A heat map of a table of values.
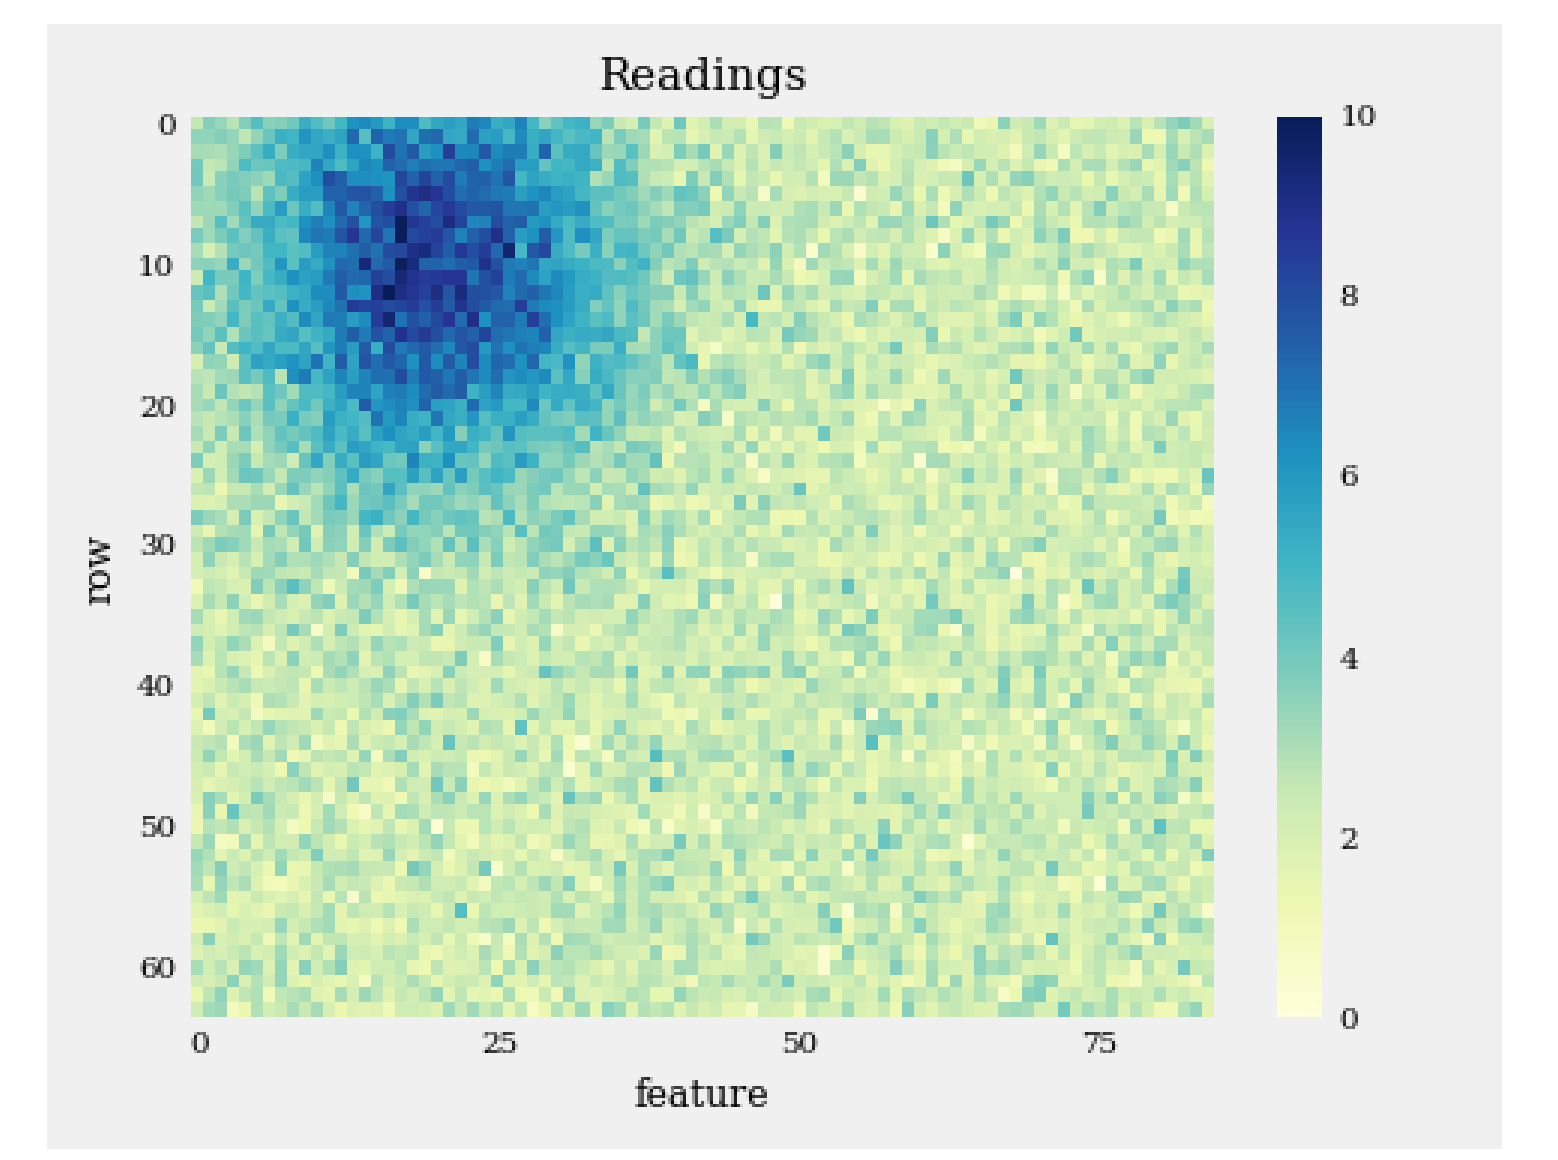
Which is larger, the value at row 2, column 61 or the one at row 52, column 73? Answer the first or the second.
the first
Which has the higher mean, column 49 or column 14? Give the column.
14
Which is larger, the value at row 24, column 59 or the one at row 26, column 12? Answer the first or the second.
the second
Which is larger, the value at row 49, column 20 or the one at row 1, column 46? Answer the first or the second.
the first
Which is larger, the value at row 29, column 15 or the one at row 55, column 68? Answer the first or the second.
the first
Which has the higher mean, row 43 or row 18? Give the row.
18
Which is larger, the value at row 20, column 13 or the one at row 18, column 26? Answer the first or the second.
the second
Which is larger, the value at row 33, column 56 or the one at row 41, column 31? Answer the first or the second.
the second
